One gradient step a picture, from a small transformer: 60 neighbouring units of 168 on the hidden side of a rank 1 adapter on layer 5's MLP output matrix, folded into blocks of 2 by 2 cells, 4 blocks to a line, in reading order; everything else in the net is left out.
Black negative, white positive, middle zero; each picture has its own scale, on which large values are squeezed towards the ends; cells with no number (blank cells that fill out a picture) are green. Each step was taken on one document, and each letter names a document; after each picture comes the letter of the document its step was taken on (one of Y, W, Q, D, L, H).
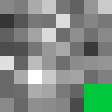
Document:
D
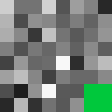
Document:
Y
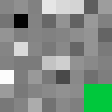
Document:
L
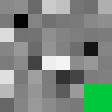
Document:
L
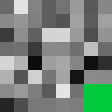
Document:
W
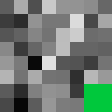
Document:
W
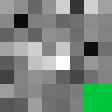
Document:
L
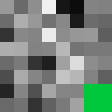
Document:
L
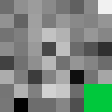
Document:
D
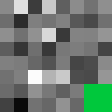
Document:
D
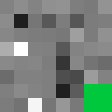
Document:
L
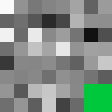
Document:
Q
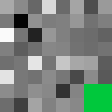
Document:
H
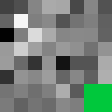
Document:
H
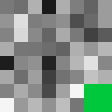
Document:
W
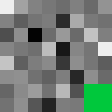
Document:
Q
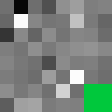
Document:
W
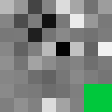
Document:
Q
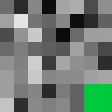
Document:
W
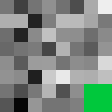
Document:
D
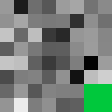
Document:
W
